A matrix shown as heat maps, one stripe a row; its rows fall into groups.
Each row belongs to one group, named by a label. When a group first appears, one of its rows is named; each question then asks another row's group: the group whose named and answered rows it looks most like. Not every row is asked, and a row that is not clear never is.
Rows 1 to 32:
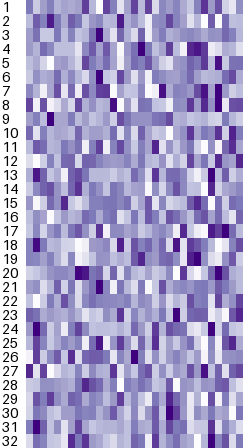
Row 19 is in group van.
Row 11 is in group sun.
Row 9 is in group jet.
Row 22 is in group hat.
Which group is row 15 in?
hat
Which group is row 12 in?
hat
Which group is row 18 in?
van
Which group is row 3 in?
sun
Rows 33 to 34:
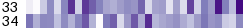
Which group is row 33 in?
hat
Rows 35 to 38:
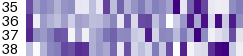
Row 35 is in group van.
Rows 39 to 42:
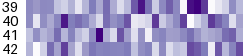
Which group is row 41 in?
sun
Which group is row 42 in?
hat
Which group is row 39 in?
van
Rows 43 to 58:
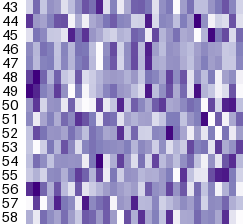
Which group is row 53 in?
hat
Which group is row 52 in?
jet
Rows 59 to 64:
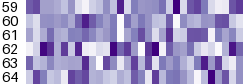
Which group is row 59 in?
van
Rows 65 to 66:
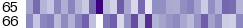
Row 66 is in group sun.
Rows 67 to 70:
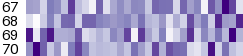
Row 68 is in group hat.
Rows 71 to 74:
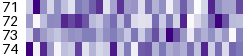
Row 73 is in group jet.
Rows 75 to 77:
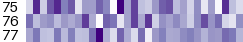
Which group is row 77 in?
sun
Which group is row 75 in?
jet
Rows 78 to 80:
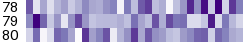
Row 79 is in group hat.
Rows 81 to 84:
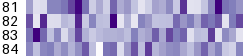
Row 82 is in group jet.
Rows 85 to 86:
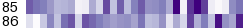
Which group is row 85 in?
van
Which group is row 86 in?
hat
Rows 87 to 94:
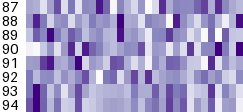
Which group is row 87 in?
sun
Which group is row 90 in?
hat
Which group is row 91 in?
jet
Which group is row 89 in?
jet
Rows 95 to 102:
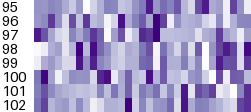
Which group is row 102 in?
van
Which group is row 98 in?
hat
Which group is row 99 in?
hat
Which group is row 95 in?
van
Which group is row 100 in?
sun
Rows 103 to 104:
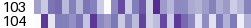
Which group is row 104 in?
jet
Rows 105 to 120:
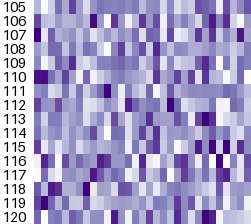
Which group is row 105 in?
hat
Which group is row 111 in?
sun
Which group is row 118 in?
jet
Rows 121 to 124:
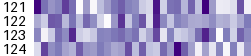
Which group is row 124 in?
jet
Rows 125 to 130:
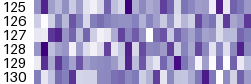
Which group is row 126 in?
hat
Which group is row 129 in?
jet
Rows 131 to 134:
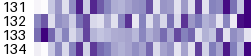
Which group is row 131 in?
hat
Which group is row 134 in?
hat
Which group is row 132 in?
van
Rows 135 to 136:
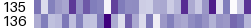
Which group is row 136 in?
sun
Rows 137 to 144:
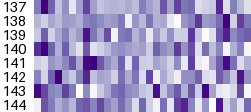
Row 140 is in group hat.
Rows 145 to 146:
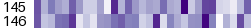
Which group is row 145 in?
van
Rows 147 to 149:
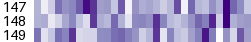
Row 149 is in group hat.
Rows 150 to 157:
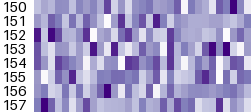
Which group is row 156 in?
sun
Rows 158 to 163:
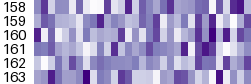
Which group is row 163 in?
jet
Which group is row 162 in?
hat
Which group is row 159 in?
van
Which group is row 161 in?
van
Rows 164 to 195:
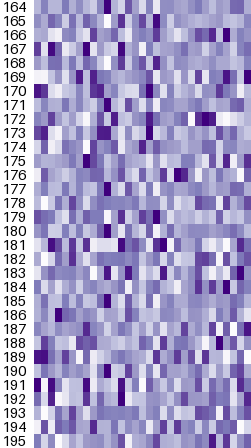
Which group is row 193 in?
hat
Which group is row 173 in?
sun
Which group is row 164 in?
sun
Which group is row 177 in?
sun
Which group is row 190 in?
sun
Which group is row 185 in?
sun
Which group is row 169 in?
hat
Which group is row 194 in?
jet
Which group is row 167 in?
jet
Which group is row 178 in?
hat
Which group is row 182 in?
hat
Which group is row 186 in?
jet
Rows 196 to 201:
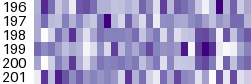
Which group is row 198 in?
hat
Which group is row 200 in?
hat
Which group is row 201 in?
jet
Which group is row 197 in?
sun
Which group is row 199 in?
van
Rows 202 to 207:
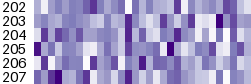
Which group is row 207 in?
jet
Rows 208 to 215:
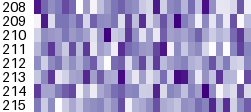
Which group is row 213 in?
jet
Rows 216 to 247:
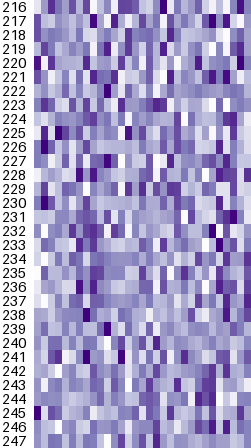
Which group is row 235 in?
jet
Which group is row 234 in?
hat
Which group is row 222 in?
sun
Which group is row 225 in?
jet
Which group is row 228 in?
hat
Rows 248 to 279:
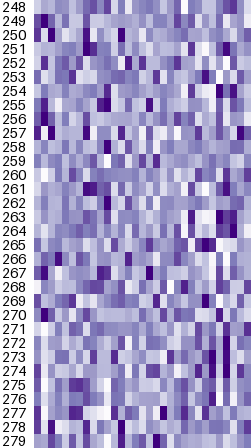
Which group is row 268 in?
jet
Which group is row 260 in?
hat
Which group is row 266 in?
jet
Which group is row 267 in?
sun
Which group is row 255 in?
sun
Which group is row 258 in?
sun
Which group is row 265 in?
van
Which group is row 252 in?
jet
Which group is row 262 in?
sun
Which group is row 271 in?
hat
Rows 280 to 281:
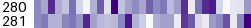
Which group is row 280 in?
van
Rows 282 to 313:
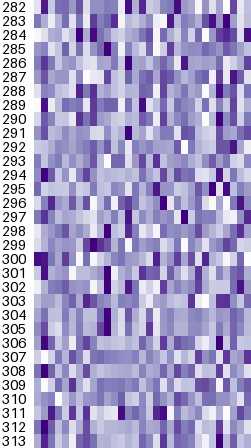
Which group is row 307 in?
hat
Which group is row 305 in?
sun
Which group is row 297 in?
van
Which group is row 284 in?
hat
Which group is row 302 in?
sun
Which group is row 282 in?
jet
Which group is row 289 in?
jet
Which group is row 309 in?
hat
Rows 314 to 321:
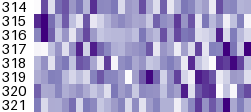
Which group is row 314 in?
jet
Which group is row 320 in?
van
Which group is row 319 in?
van
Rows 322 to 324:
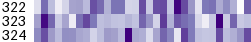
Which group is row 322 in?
jet
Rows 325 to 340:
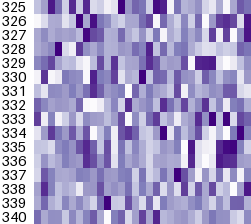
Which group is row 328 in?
jet
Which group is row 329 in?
van
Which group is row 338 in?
van
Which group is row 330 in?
jet
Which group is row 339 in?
sun
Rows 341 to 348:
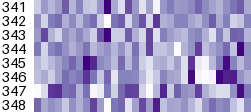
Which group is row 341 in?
sun
